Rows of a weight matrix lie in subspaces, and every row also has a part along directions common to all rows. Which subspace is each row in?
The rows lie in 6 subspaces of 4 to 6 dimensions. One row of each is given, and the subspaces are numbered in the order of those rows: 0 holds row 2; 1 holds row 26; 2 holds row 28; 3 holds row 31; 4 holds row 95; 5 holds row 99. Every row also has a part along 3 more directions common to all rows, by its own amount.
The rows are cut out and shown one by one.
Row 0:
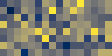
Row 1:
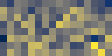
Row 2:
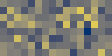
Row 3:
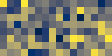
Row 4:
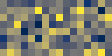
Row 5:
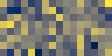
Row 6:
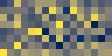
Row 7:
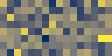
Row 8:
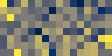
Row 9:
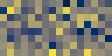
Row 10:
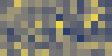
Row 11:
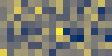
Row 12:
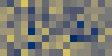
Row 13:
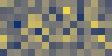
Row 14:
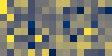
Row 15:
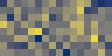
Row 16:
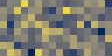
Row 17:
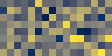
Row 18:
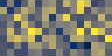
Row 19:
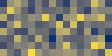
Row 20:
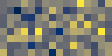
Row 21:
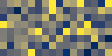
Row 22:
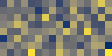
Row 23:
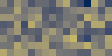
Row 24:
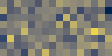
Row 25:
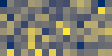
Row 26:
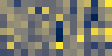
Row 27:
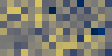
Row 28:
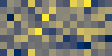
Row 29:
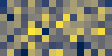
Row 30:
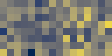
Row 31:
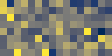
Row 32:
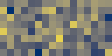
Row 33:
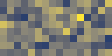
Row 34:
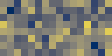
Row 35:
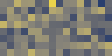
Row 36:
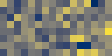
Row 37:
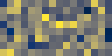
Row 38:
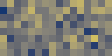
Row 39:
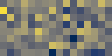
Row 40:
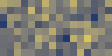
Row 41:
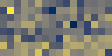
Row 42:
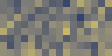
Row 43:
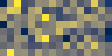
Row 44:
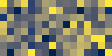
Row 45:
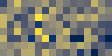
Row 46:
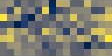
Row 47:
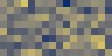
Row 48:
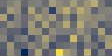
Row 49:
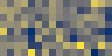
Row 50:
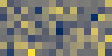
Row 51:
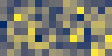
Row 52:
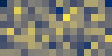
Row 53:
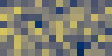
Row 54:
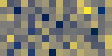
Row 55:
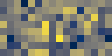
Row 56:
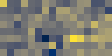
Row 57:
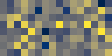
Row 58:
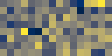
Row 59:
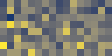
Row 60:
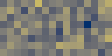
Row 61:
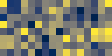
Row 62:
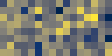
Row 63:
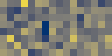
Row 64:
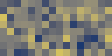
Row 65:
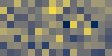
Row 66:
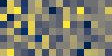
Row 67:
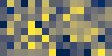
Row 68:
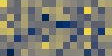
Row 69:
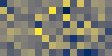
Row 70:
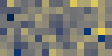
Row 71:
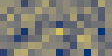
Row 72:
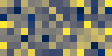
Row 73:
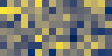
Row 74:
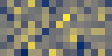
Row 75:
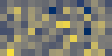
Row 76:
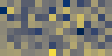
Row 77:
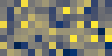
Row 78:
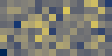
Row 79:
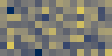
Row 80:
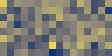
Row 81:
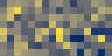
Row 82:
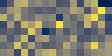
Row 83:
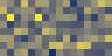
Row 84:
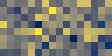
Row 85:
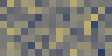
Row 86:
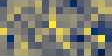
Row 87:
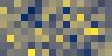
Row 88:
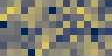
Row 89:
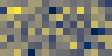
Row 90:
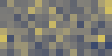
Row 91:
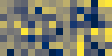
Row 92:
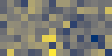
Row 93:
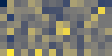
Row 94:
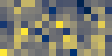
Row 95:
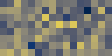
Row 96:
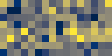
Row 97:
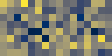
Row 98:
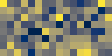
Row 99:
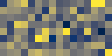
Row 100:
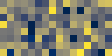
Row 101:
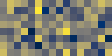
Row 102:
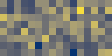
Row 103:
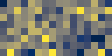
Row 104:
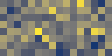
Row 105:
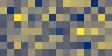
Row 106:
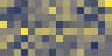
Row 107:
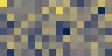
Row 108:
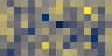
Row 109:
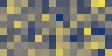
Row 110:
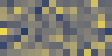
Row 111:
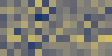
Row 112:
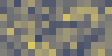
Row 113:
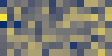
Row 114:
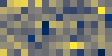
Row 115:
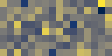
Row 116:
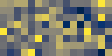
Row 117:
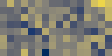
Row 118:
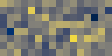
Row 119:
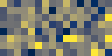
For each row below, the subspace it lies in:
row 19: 5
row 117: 3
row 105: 2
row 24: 3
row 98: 1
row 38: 3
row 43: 4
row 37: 4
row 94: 4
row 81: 3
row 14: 3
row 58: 3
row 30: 5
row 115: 1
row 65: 0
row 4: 1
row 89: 3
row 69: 2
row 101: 0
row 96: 1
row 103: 5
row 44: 5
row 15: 5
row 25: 0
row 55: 1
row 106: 1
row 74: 4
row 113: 3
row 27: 5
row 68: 4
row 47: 5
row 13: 1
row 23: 2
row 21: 3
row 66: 1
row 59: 0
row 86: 3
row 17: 2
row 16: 5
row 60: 1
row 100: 5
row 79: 0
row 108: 4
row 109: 5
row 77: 5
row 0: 5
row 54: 4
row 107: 0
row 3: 1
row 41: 0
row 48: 4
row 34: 0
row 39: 2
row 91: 1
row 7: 3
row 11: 1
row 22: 5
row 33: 2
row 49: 0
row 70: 3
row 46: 3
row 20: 4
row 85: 0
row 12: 4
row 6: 1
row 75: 4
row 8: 3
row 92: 5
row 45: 2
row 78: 1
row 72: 0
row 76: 2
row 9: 2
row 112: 4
